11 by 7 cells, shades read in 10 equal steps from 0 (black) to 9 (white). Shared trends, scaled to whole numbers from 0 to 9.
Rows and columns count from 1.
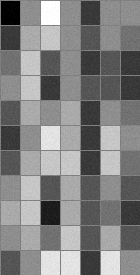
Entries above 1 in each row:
6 7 7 7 7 7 7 7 6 7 7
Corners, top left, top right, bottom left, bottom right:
0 5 3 5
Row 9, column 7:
2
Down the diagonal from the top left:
0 6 3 5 2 7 4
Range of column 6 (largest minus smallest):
5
